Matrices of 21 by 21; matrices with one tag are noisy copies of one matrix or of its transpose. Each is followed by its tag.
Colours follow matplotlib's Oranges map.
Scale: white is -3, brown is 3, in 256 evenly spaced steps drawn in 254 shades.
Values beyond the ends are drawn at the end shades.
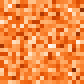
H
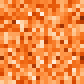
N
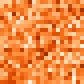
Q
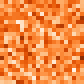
N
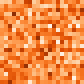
Q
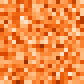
N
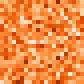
N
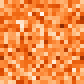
N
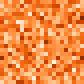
N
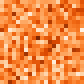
Q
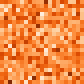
H
